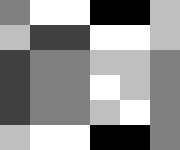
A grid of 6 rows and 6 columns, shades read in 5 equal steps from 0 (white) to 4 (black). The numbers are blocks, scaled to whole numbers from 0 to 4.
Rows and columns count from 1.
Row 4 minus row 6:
2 2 2 -4 -3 0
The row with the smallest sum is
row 2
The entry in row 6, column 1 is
1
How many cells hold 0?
8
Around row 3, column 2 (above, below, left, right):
3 2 3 2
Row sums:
11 8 11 10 10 11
